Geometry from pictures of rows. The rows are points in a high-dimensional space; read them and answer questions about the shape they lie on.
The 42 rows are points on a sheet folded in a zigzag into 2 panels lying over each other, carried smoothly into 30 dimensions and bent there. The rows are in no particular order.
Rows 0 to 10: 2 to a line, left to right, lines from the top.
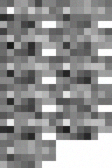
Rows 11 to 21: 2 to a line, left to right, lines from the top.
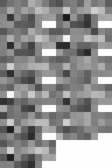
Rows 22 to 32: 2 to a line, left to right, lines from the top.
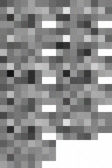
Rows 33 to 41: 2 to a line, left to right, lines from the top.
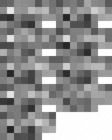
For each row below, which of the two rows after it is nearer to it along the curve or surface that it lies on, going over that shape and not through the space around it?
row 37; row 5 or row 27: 27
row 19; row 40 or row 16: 16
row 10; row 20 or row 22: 20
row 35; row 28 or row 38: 28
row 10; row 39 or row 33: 33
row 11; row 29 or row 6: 6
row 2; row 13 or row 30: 30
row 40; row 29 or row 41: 41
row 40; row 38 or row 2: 38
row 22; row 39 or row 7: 39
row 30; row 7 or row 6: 6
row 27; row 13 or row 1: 13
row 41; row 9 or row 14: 9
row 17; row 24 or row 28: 24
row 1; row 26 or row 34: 34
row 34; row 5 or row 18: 18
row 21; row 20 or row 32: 20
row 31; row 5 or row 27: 5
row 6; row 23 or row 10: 10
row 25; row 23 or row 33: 23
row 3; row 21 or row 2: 21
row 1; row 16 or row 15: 15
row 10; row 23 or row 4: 4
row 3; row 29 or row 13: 13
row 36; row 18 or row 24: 18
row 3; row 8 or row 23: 8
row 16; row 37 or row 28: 28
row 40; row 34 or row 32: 34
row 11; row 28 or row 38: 38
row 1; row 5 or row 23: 5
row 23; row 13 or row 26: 26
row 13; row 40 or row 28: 40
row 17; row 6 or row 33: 33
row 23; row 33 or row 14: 14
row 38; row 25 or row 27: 27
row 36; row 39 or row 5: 39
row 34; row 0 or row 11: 11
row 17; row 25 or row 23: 25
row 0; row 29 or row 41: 41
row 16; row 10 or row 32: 32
